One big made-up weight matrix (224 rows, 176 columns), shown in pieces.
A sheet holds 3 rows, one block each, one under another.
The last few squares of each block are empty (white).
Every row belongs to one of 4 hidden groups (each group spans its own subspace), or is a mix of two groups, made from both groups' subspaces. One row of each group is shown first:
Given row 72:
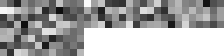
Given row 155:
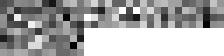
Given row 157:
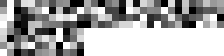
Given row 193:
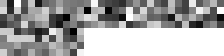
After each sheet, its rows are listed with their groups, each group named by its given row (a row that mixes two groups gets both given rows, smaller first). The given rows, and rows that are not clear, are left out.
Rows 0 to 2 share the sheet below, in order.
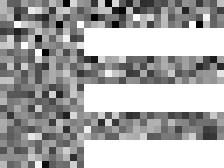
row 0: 155
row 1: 193
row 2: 155
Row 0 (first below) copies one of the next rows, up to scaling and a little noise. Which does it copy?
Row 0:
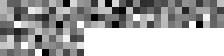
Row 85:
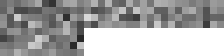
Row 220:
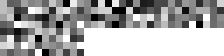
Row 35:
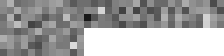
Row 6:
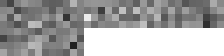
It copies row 220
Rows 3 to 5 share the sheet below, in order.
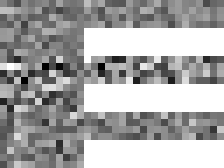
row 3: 72
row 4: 72
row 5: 157
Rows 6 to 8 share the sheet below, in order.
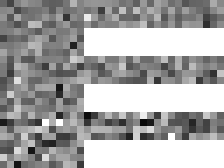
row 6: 155
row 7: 157
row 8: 72
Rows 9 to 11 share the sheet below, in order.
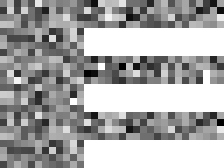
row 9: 193
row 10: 155
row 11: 193
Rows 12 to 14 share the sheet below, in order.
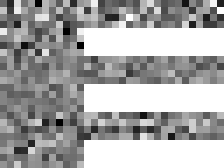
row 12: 155 and 193
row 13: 193
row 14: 72
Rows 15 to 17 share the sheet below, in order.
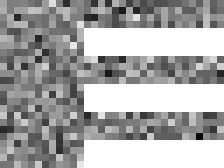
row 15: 155
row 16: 193
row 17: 157 and 193
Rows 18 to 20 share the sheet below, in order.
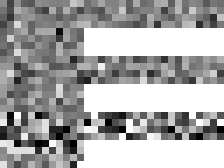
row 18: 157
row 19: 72 and 157
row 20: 193
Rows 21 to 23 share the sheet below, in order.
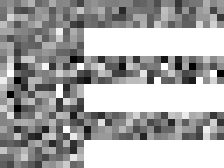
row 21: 157
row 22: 157
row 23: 155 and 157
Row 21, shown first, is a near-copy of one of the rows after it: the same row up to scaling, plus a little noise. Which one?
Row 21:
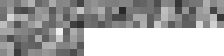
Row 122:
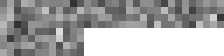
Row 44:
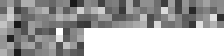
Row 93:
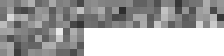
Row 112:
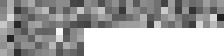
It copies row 93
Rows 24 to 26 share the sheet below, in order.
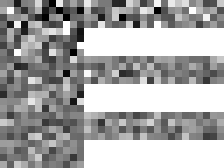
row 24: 72 and 155
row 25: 155
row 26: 72 and 155
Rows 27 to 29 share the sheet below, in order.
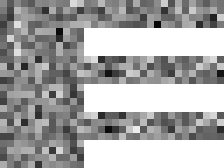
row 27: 157
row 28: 193
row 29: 193
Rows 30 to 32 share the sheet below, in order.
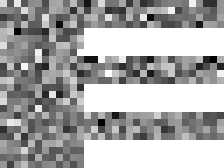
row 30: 193
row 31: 193
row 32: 72
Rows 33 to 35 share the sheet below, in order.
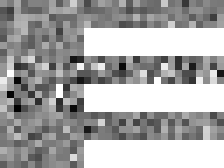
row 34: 157
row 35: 155
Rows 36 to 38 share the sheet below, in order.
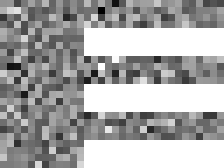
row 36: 72
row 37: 72
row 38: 193
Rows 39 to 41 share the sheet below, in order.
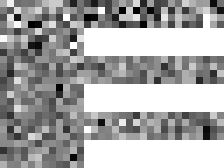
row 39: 155
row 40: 157
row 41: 155
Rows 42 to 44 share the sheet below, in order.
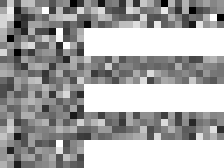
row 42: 157
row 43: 155 and 193
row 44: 157
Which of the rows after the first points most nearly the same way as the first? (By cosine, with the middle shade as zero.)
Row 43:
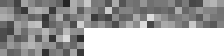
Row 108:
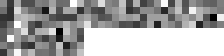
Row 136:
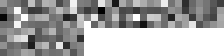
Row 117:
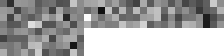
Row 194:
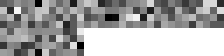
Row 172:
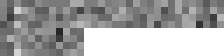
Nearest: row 117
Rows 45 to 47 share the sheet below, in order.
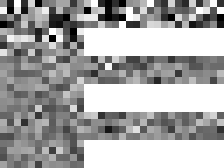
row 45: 193
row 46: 155 and 193
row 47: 193
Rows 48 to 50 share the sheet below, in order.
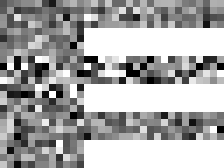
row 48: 155
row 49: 193
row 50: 157
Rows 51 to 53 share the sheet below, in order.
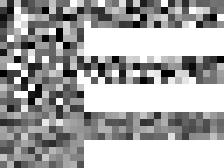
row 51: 157
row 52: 72
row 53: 72
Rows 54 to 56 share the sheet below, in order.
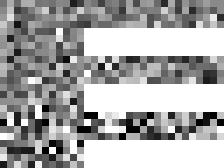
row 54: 157
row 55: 155
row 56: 193
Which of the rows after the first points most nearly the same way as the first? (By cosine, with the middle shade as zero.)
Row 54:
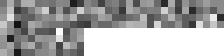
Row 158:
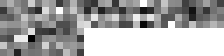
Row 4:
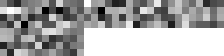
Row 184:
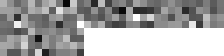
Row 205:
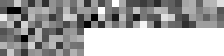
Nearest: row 205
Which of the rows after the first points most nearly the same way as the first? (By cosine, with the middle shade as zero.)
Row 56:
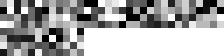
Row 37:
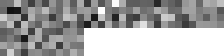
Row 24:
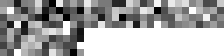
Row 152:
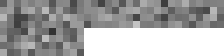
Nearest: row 37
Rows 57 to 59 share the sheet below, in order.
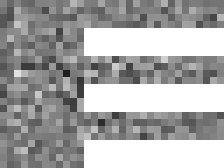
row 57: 157
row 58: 155 and 157
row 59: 72
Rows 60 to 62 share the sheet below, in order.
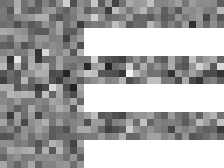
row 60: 155 and 193
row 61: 193
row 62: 193
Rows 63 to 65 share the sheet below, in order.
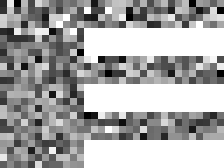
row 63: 193
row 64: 193
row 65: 72 and 193
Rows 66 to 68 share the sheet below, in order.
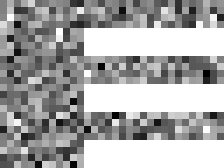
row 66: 157
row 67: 155
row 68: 72 and 155
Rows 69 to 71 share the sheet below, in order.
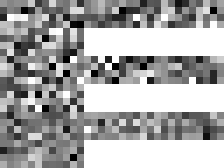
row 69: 157
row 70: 155
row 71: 155
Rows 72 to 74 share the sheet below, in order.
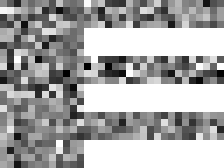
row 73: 193
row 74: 157
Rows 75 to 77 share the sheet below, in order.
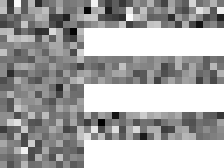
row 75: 193
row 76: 157
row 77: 72
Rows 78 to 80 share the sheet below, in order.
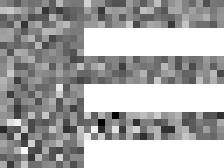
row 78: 72
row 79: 157
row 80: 72
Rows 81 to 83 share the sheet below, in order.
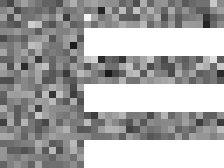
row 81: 155
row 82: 193
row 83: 193
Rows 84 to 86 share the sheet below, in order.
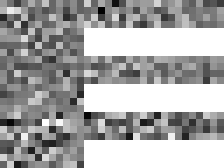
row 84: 72
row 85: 155
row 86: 72
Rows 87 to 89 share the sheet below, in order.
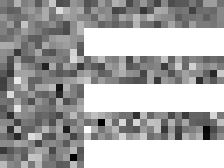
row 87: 72 and 155
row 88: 157
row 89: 155
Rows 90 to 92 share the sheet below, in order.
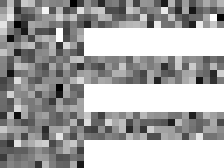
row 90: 157
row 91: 157
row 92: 193
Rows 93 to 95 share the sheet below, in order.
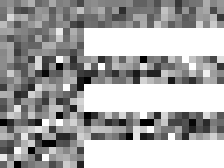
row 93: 157
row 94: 72 and 155
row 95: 72
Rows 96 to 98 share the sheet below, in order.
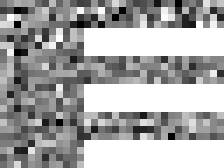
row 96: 72 and 157
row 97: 157
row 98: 72
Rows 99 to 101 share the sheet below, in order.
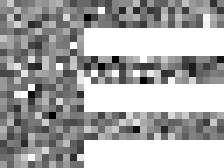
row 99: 155
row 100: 72
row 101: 155 and 157
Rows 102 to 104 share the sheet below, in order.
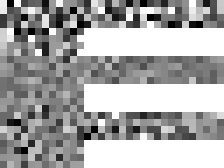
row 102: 72 and 193
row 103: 155
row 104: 72
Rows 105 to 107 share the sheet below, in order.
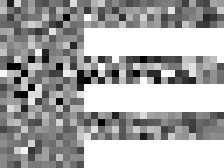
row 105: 155 and 193
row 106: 72
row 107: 72
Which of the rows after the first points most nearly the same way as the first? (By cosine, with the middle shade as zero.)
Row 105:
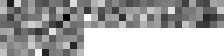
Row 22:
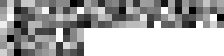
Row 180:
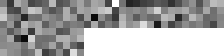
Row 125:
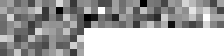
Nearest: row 180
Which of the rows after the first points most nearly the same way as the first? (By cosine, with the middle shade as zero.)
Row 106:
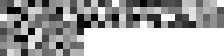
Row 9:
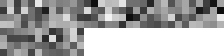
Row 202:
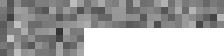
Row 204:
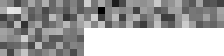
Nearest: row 9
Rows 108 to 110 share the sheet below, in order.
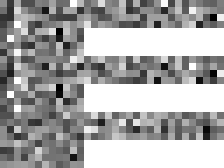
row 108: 157
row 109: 157
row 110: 155
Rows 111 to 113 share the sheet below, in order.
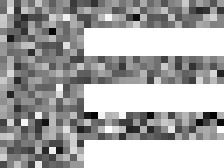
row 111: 157 and 193
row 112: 157
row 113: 193
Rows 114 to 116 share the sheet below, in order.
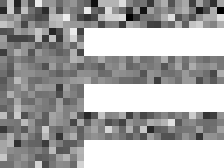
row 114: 193
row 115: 157
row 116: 193
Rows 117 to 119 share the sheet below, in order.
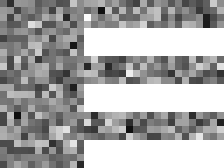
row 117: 155
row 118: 193
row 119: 193
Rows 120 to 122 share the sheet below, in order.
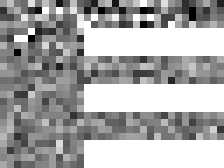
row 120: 72
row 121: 72
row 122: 157
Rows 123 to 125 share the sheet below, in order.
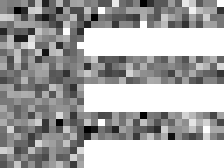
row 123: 72 and 155
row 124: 193
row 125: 72 and 155
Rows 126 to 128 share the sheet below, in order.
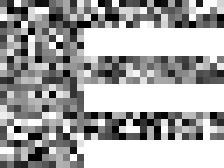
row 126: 72 and 193
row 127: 155 and 193
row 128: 155
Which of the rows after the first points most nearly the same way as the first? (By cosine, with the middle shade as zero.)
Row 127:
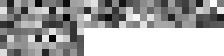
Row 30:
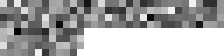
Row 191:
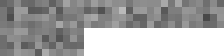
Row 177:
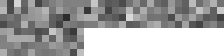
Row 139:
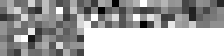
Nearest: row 177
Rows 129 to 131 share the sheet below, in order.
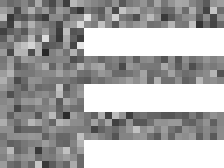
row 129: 155 and 157
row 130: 157
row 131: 155
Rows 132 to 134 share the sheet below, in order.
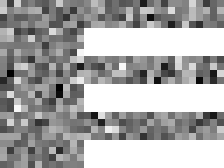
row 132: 72 and 193
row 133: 157
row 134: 72 and 193
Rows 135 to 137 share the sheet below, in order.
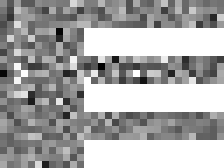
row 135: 157
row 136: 72 and 157
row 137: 155
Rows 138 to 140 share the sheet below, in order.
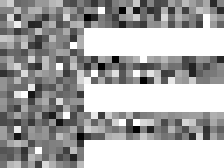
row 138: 155
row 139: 72
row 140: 72 and 155
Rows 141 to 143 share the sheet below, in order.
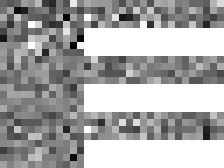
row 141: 155
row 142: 193
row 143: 155
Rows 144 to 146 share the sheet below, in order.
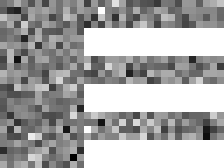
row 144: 72
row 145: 193
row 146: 155
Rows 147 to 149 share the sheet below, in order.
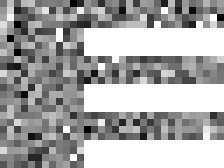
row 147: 157
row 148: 72
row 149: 155
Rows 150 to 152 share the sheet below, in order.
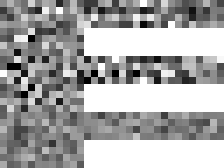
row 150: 72
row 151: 72
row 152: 157
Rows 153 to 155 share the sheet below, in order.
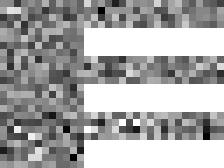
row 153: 72
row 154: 193
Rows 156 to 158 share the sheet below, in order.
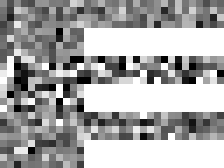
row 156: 157
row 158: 72
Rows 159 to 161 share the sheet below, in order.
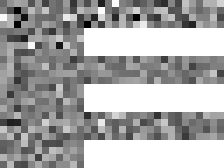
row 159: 72 and 157
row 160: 157
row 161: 72
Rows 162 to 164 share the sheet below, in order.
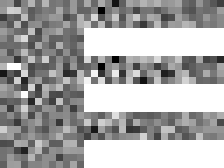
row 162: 72
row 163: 72
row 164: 72 and 193
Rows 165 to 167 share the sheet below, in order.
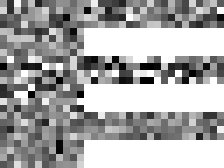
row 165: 193
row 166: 72 and 155
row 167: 157 and 193
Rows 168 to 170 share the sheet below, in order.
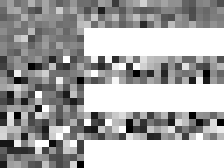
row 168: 72
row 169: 155
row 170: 193
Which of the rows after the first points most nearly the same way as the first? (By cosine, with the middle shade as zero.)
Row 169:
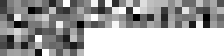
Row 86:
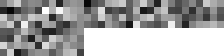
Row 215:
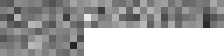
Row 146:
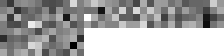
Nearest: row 215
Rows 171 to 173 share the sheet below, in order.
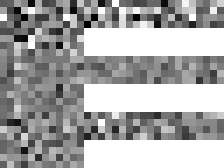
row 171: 72 and 157
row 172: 157
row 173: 72
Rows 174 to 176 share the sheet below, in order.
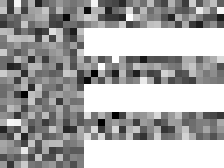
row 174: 193
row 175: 72
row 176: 72
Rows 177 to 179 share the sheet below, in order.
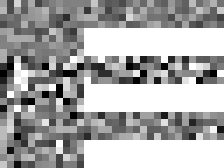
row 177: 193
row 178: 157
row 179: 157
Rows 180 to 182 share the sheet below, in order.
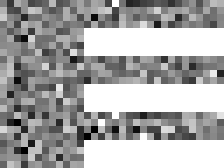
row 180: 72 and 155
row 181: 157
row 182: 72
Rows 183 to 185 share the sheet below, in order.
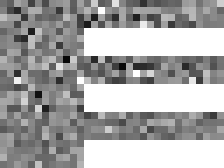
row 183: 72
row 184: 72 and 155
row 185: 193
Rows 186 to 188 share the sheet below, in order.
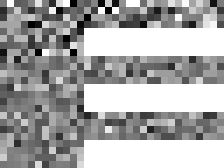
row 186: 155
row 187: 193
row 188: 193
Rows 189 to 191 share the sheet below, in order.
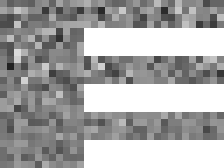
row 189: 72 and 157
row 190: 72 and 193
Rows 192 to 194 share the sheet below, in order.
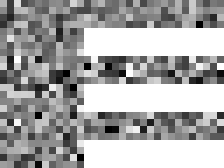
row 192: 157 and 193
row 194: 155 and 193
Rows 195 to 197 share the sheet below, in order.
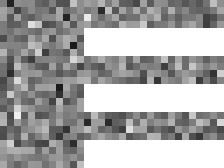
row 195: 155
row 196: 157
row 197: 193
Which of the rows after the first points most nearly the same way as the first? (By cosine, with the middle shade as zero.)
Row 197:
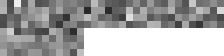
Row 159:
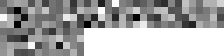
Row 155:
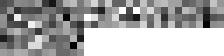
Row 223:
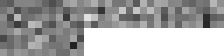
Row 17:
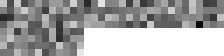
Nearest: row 17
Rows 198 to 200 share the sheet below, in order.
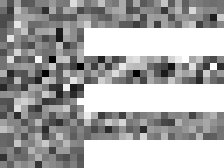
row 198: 157
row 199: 155 and 157
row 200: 72 and 193
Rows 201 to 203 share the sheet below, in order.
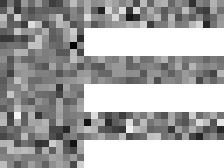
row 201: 155 and 193
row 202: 157
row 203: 193
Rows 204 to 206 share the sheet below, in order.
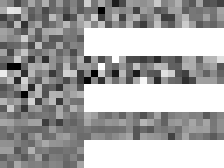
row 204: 72
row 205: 72
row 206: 72
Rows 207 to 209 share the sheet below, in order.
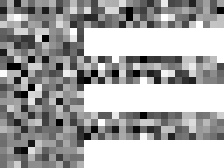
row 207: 157 and 193
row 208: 72
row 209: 72
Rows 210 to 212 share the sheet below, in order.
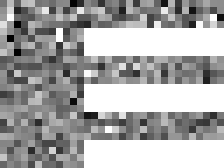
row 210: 157
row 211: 155
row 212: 72 and 193
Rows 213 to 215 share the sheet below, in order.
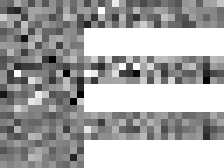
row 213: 72
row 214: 155
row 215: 155
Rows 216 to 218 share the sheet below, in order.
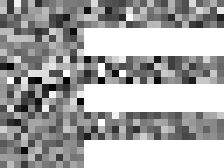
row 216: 193
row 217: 72 and 155
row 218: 72
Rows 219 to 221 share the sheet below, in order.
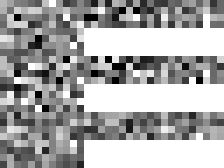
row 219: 155
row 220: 155
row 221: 157 and 193
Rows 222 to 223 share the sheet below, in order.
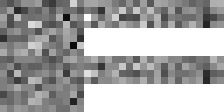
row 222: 155
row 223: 155
